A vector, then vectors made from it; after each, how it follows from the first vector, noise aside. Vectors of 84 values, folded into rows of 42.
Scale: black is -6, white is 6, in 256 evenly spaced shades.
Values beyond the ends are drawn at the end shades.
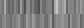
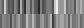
scaled up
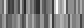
scaled up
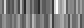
scaled up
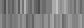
sign-scrambled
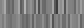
sign-scrambled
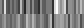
scaled up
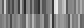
scaled up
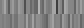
sign-scrambled
